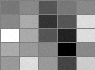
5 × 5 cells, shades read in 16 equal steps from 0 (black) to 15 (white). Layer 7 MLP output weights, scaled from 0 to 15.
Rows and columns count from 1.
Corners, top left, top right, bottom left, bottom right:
7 8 9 12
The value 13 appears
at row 2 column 5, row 3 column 5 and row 5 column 2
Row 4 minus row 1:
3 1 3 -7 0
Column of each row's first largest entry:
2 5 1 1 2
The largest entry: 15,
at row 3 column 1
